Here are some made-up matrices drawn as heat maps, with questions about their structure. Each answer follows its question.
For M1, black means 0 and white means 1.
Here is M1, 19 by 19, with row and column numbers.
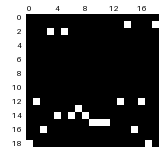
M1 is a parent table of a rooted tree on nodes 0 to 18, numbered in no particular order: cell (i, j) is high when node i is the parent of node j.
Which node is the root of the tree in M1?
12
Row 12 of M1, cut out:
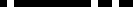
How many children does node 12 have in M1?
3
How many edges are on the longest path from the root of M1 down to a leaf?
3
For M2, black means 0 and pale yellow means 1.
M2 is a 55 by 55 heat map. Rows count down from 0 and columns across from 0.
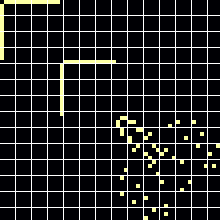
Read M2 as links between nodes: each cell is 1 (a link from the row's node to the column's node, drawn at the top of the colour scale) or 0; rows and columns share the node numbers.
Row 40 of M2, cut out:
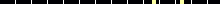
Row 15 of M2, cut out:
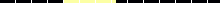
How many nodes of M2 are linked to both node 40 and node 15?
0
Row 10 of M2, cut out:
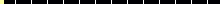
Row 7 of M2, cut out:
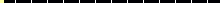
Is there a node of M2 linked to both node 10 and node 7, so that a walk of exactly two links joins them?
yes
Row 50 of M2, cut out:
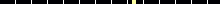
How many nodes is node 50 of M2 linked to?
1
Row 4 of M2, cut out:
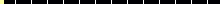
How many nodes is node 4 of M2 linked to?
1
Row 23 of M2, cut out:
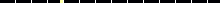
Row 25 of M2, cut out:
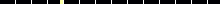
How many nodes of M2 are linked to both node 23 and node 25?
1
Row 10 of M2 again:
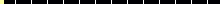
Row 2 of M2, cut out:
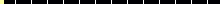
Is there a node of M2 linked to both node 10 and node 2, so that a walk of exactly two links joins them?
yes
